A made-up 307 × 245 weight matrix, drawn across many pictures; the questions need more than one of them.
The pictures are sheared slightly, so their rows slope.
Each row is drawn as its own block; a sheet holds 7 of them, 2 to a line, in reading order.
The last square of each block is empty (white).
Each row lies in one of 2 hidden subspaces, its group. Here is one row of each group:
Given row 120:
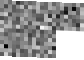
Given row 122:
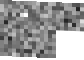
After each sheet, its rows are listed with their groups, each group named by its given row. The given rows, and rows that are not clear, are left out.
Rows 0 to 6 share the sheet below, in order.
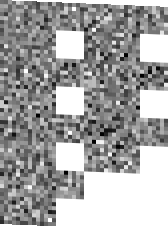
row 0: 120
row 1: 122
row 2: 120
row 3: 120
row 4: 122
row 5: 122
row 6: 122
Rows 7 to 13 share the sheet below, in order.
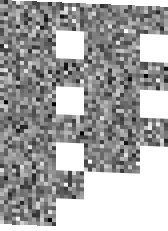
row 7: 120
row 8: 120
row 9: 120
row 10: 120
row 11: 122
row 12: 120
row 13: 122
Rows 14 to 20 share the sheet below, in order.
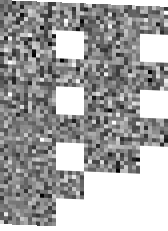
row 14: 122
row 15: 120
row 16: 122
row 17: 122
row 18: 120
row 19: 122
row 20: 120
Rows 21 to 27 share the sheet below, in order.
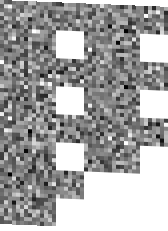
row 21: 122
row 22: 120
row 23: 120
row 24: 120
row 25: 122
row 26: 120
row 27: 122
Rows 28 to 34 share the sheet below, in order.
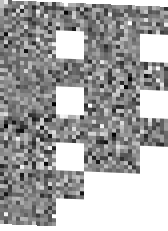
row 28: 122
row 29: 120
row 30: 120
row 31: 120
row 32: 122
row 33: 122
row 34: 120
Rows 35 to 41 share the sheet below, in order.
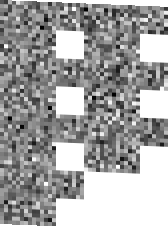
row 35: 120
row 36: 120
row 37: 122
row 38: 122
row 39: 122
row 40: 122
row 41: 122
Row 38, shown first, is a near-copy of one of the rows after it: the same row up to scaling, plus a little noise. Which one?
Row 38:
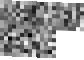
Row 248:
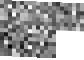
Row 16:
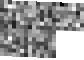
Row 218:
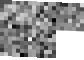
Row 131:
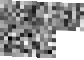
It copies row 131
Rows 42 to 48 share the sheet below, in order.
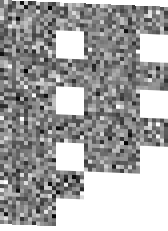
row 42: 122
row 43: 120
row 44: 120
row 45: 122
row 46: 120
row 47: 120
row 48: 120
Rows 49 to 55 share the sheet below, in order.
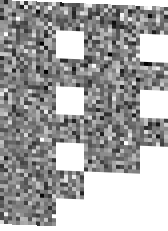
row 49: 122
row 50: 122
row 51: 122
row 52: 122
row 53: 120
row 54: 120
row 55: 120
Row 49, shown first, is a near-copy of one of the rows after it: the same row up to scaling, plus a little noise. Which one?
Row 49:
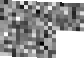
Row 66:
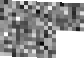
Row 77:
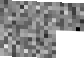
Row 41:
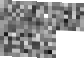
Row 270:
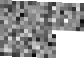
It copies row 66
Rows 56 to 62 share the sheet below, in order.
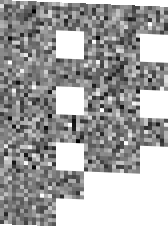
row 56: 122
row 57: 122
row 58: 122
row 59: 122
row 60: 122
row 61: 120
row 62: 120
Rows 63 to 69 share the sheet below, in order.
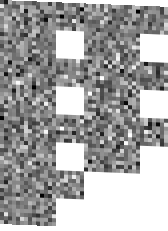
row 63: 120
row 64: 122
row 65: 122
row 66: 122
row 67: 120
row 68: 120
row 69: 120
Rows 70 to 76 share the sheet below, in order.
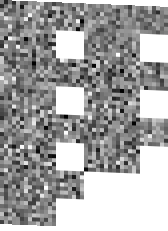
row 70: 122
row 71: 122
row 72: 122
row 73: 122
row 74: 122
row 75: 122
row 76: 120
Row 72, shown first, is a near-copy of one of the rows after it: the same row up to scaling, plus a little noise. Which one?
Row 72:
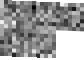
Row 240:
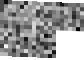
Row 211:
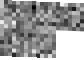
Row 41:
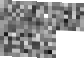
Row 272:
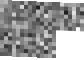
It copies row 211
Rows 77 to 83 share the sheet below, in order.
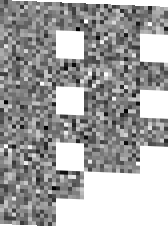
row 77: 122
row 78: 122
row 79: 120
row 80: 122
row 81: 122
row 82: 120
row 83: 122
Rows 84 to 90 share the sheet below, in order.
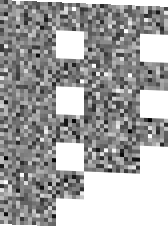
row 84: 120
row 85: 120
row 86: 120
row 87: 122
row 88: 120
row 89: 122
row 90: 120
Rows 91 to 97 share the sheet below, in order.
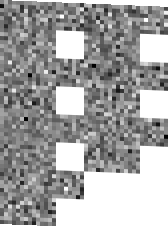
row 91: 120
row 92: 120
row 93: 122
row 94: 122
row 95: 122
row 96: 122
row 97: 122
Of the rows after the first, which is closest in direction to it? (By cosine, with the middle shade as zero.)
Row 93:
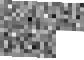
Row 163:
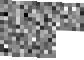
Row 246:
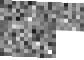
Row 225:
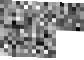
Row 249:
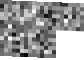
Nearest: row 225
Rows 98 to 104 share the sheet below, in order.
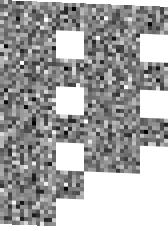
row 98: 120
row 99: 122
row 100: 122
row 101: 120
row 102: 122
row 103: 120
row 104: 122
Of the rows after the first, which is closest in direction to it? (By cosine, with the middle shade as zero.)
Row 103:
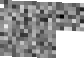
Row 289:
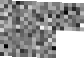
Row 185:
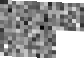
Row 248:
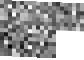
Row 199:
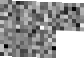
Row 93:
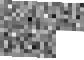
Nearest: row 289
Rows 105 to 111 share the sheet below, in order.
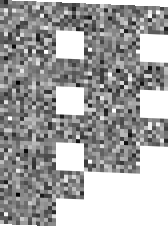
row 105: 122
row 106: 120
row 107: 122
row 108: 120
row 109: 122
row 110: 120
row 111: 120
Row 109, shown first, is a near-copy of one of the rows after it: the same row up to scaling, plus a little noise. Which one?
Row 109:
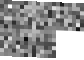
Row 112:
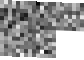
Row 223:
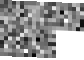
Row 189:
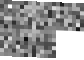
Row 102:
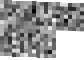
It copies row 189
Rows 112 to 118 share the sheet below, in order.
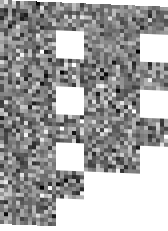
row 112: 122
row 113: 120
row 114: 120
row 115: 122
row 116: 120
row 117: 122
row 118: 120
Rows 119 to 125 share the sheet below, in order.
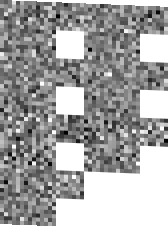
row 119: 122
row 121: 120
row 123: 122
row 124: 120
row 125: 120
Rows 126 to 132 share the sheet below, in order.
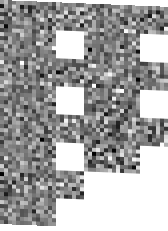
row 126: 120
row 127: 120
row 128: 120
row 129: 122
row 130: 120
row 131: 122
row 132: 120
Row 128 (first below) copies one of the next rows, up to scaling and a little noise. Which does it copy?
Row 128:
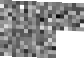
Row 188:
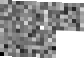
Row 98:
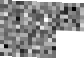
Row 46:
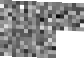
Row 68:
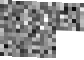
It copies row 46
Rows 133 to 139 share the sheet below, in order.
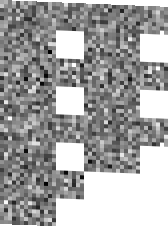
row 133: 122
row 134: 122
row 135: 120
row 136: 120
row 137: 122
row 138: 122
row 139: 122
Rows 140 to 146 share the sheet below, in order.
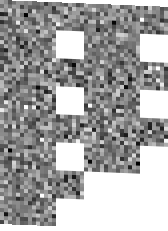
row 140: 120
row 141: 122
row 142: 122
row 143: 120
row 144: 122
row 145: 120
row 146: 120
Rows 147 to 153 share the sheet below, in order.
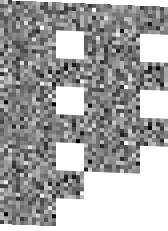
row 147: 120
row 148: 122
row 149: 120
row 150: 120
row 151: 122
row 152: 120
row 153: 120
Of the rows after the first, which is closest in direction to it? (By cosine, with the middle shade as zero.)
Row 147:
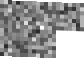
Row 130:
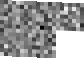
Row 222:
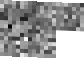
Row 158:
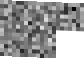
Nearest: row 158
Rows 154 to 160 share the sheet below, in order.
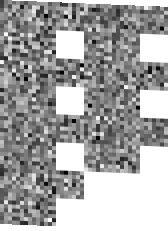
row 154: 122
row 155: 122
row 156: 120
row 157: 120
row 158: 120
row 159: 122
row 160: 122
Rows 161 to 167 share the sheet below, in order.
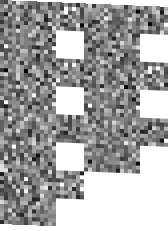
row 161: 120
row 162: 122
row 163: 120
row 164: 120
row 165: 122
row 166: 120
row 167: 120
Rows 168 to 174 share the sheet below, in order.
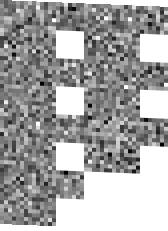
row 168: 122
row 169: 122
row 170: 120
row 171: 120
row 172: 122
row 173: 122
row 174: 122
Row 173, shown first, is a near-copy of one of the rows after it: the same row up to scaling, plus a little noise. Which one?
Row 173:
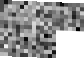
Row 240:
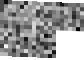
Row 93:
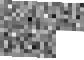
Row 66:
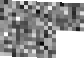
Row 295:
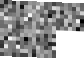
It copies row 240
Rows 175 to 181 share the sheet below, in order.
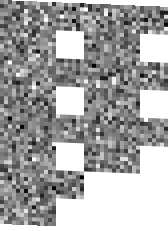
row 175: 120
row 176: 120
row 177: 122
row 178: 122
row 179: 122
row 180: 122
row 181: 120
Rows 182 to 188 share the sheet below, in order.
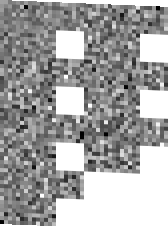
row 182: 122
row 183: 122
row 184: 122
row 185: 120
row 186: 122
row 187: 122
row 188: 120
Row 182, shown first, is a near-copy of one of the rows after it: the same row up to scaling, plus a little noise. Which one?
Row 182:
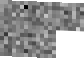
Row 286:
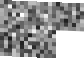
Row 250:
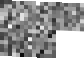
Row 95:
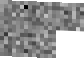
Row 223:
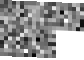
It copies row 95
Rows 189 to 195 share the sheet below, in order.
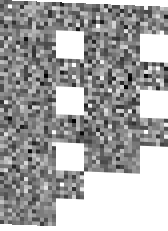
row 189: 122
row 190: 122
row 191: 120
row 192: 120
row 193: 122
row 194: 120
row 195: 120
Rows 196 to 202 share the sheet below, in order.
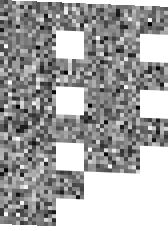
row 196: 120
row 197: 122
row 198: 122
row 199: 120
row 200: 122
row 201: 122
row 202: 122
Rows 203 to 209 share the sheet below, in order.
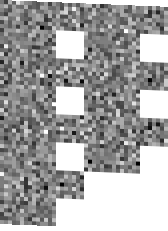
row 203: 120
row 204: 120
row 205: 120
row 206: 122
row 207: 120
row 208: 120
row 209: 120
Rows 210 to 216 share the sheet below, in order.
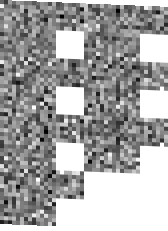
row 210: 120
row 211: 122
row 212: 122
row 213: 122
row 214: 120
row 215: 122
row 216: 122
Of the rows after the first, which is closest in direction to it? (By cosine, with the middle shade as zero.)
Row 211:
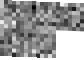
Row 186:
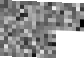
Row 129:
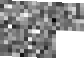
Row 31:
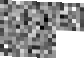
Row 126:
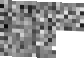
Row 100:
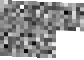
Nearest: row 100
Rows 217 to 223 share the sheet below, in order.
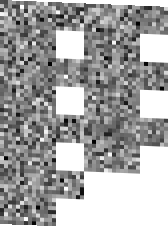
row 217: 120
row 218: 122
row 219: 122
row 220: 122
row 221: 120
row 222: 122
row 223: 122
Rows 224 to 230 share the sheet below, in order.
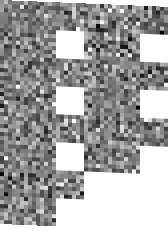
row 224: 122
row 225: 122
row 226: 120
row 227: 120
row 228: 120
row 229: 122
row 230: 120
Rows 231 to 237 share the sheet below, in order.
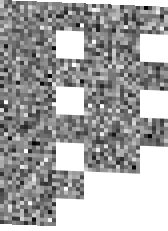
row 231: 120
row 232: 122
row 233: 120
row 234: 122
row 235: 122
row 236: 122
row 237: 122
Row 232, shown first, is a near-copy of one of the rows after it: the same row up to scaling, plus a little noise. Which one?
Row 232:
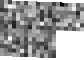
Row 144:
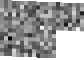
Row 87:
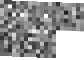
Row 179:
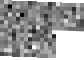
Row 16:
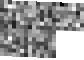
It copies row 16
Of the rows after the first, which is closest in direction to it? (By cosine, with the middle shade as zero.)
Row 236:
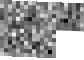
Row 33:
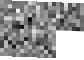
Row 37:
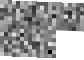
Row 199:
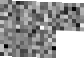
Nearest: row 37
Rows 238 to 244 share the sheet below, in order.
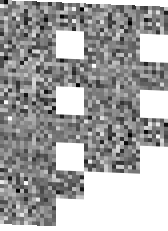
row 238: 120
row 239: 120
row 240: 122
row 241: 122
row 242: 122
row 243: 120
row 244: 120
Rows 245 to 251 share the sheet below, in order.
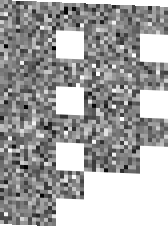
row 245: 120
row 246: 122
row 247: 122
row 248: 122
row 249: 122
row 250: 122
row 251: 120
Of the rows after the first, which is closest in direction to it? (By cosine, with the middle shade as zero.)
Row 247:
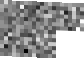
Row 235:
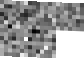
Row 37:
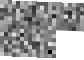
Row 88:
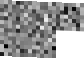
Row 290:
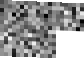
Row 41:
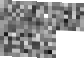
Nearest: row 41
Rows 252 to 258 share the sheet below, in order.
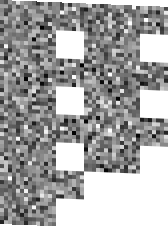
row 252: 120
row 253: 120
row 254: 120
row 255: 120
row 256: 120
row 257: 122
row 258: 120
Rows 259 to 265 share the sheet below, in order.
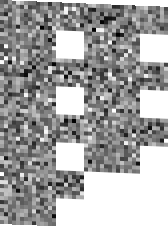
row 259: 120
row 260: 122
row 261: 122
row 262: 120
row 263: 120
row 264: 120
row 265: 120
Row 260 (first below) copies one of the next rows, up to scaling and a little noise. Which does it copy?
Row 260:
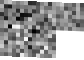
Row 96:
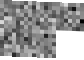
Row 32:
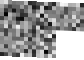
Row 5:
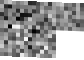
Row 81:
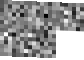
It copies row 5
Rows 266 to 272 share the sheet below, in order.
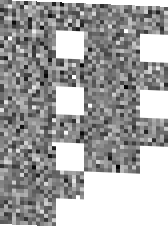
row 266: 122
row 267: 120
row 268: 120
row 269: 120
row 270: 122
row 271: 122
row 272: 122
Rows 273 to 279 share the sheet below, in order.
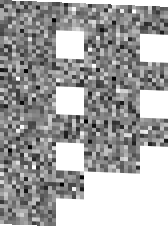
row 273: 122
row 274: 122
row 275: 120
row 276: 122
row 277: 122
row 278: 120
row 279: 120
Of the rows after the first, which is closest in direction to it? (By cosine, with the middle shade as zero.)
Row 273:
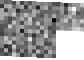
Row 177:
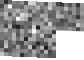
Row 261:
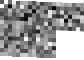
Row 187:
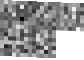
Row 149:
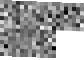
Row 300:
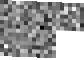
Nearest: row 187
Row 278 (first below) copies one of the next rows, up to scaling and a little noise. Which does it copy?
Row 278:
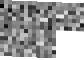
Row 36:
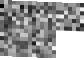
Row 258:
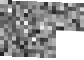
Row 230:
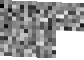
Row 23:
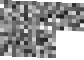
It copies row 230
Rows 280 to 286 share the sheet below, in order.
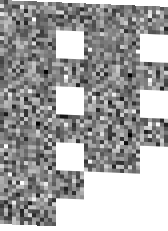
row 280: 120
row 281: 120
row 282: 122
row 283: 122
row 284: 122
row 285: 120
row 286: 122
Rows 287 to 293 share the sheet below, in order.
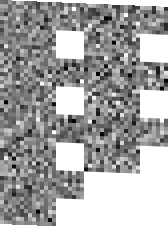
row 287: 120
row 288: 122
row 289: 120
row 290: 122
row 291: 122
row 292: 122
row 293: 122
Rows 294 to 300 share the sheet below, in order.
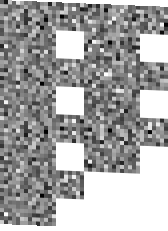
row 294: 120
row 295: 122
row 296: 120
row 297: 122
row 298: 120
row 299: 120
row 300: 120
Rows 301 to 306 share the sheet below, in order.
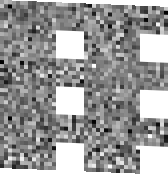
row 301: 122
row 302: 120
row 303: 120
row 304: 122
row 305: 122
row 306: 122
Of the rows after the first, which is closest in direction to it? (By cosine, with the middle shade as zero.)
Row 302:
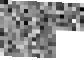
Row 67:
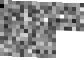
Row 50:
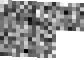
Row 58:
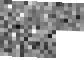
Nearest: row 58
